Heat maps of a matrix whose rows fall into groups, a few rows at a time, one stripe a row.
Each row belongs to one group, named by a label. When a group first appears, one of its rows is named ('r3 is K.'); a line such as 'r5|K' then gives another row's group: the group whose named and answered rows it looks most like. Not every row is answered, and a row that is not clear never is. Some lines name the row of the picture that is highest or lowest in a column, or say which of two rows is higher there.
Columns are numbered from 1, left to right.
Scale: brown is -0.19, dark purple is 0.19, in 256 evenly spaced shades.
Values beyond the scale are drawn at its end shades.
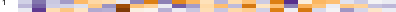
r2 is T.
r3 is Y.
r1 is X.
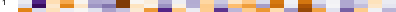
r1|Y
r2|Y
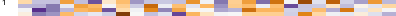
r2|X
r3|X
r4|T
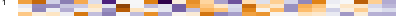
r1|X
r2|T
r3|T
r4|X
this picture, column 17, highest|1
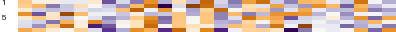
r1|X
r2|X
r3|T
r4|Y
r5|X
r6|X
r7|Y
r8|X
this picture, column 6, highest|7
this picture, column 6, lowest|6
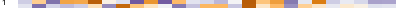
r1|X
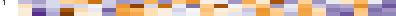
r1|X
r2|T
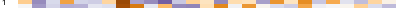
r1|Y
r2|T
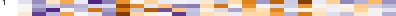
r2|T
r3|X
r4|T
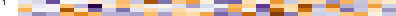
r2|Y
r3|Y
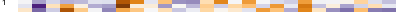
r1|T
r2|Y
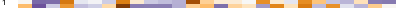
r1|T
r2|Y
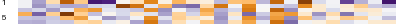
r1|Y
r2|T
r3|X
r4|Y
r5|X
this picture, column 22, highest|4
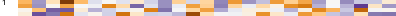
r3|X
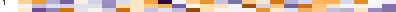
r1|X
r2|T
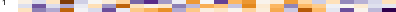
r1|Y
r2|T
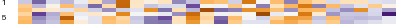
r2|Y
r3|X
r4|T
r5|Y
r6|Y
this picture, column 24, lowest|1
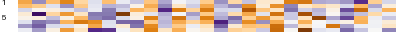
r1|Y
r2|X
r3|X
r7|X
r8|Y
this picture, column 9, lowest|3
